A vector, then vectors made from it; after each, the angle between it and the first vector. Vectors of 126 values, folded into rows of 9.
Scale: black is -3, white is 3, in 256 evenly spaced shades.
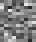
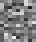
nearly parallel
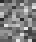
orthogonal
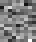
nearly opposite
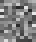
orthogonal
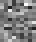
nearly parallel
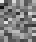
partly opposed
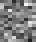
nearly parallel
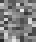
partly aligned
